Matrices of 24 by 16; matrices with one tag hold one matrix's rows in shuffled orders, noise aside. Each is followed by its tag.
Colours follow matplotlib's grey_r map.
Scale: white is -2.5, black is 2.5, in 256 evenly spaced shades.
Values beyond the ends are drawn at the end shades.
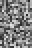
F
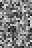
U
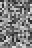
U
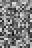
U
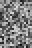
F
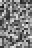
F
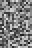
F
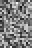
F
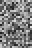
U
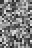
U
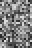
U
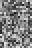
U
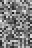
U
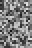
F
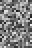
U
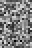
U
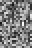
U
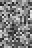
U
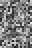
U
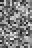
F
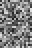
U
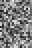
F
